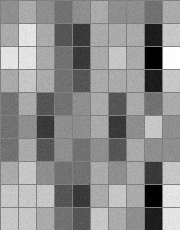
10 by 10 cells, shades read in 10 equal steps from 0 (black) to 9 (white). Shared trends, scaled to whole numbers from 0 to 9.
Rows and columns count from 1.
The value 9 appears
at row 3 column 10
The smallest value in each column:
4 5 2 3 2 5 2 5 0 5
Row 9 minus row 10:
0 0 1 -1 -1 -1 1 1 -1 0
